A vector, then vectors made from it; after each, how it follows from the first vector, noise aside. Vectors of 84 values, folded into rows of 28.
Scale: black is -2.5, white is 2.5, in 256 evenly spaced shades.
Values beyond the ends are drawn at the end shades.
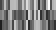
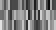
negated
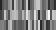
wrapped around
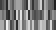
reversed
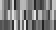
wrapped around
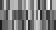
copied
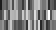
wrapped around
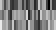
negated
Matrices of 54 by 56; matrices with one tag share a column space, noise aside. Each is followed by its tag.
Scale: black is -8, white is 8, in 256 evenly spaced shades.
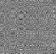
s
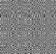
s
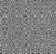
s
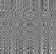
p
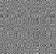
s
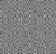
s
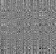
p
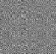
s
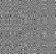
s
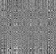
p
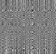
p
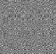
s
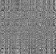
p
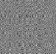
s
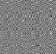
s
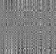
p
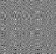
s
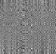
p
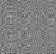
s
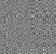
s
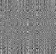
p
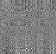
p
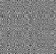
s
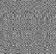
s
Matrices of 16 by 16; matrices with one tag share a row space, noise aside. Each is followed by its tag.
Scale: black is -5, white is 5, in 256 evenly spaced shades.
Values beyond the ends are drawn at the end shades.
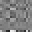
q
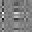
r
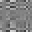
q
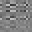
q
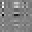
r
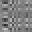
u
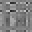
q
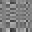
q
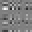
u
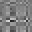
q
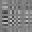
u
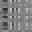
u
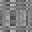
q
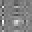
r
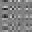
u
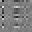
r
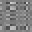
q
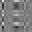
r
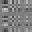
u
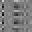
r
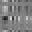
u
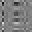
r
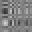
u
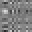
u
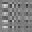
u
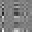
r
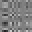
u
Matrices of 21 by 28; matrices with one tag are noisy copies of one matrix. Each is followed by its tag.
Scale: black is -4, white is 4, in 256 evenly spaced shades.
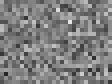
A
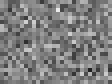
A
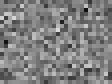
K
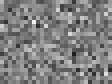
A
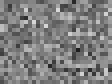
A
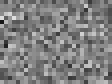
K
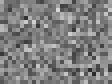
A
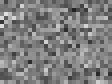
K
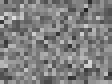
K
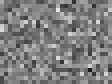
A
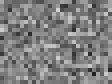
A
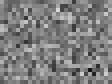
A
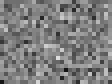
A
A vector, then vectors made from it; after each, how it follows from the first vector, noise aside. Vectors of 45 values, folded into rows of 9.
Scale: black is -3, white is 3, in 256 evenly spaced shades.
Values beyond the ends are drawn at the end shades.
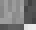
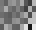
sign-scrambled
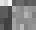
reversed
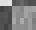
reversed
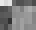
reversed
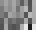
sign-scrambled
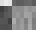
reversed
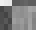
reversed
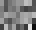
sign-scrambled
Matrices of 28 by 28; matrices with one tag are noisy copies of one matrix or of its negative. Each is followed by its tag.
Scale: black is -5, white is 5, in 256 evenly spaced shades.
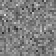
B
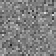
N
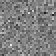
N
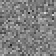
N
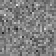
B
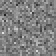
B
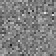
N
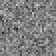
B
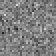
B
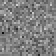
B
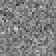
B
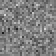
B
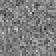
B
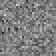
B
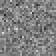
B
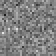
B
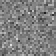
N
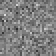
B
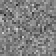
B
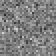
B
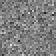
N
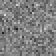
B
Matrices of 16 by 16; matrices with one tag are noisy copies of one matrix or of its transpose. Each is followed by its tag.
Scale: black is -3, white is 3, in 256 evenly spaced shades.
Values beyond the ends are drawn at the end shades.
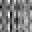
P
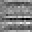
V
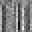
V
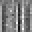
V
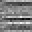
V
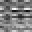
P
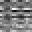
P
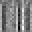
V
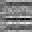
V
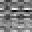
P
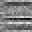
V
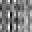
P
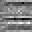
V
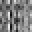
P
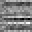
V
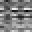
P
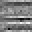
V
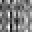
P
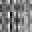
P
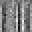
V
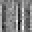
V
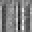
V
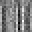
V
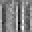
V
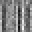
V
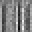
V
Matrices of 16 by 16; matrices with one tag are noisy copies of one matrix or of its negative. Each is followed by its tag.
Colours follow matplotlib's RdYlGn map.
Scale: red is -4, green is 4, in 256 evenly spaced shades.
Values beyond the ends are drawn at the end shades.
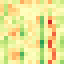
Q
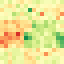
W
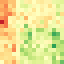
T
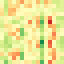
Q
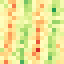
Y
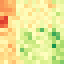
T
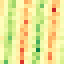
Y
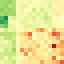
T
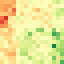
T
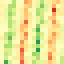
Y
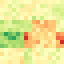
W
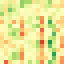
Q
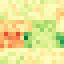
W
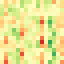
Q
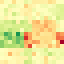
W
